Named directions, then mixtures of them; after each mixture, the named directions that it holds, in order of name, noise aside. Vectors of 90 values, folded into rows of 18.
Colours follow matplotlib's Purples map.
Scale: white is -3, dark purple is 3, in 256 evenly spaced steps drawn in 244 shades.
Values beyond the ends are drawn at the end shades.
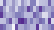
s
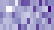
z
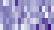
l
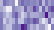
l, z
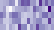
z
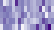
l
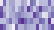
s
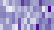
l, z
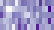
s, z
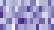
s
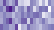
s, z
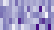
l, s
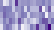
l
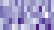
l, s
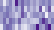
l
